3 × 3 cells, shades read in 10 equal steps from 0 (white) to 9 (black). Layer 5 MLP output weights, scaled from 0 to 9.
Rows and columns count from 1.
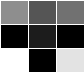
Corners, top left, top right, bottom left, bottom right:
4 5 0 1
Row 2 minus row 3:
9 -1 8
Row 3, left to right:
0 9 1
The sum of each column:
13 23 15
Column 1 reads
4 9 0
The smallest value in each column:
0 6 1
